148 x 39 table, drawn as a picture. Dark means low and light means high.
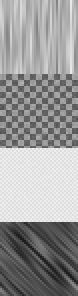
It is made of 4 by 1 panels. Panel 1,1: high, streaked downward. Panel 2,1: middling, checkered, strong in contrast. Panel 3,1: very high, checkered, faint in contrast. Panel 4,1: low, slanting down to the right.
